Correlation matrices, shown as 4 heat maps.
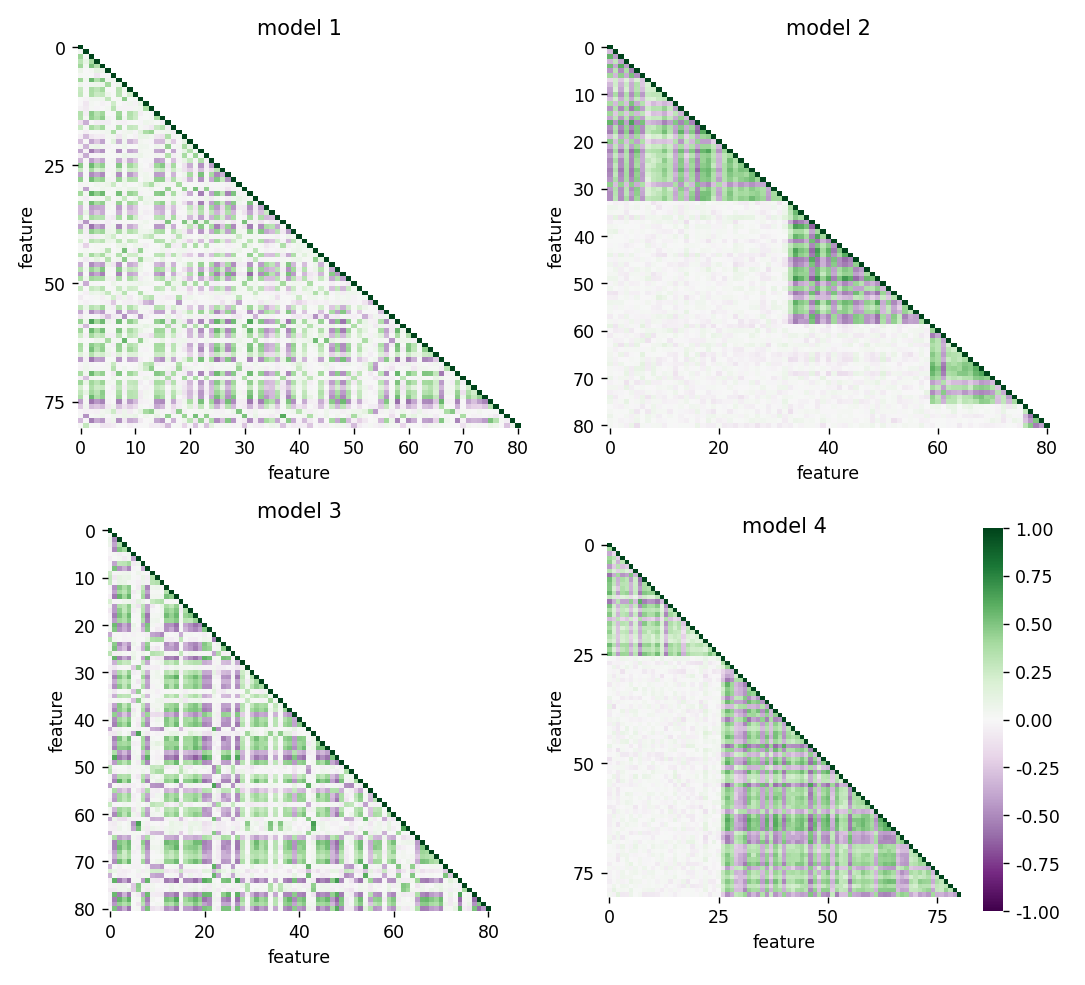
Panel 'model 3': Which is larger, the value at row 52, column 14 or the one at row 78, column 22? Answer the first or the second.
the first
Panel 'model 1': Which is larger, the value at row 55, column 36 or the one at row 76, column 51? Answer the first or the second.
the first
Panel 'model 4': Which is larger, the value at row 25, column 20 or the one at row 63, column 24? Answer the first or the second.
the first
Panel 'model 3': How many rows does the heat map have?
81
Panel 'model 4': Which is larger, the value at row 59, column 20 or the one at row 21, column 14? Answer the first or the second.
the second
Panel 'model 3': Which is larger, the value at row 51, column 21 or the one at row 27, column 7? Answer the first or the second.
the first
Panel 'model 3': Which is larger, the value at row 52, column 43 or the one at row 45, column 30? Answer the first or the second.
the second
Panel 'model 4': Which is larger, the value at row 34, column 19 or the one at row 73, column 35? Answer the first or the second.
the first
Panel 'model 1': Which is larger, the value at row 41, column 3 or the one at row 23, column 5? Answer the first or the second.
the first
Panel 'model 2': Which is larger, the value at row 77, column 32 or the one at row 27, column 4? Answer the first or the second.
the first
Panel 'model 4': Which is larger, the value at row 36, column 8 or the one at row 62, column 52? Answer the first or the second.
the second
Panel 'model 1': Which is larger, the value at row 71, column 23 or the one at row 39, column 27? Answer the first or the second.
the first
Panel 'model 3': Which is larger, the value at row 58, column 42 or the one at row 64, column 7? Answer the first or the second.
the second
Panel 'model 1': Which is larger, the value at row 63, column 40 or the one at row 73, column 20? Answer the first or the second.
the first
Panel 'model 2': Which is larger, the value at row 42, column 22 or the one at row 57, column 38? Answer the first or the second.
the first
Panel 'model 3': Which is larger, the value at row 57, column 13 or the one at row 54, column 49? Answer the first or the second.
the first
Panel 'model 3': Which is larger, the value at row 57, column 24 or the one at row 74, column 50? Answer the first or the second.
the second
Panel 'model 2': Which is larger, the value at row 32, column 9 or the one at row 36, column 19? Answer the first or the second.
the first
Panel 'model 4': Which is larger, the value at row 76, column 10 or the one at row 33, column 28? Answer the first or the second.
the second
